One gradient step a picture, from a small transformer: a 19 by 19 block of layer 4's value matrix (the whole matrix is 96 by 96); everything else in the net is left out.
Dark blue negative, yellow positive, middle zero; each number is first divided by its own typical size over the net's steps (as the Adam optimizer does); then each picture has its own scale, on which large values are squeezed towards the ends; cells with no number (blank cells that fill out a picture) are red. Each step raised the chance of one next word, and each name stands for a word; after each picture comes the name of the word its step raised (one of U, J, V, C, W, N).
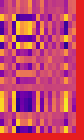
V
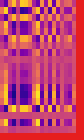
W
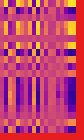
V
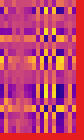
W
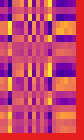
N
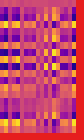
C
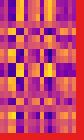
N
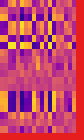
V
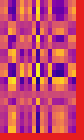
N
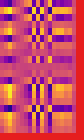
W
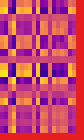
N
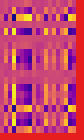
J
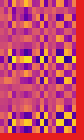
C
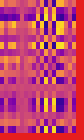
V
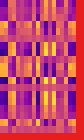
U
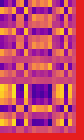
W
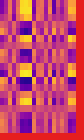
N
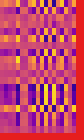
W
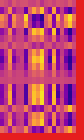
J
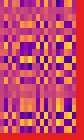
C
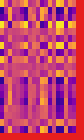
V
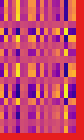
N
